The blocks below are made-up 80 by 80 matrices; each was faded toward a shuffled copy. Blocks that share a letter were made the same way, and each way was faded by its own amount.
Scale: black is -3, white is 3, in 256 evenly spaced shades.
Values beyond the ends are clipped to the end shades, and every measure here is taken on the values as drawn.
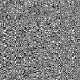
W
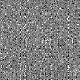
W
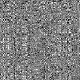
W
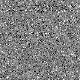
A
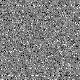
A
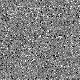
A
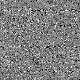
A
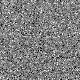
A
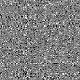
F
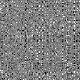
W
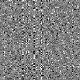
W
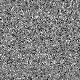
A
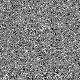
A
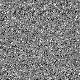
A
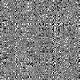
W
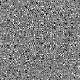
F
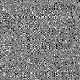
F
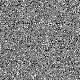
A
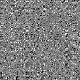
F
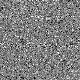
A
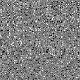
F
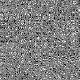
F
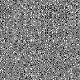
F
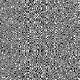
W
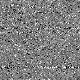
A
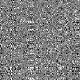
W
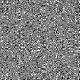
F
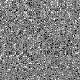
F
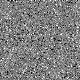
A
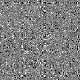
F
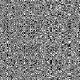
W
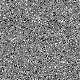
A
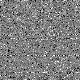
A
